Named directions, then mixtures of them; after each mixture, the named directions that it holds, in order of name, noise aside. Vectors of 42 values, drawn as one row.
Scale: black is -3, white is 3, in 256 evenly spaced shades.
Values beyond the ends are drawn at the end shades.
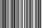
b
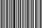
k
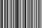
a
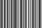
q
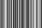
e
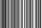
b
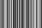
e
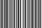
a, e, k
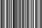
e, k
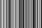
a, b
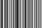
a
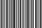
k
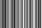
b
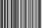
a, b, q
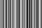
q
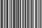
a, k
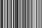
a, e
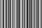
q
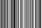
b, k, q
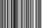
b, e, q
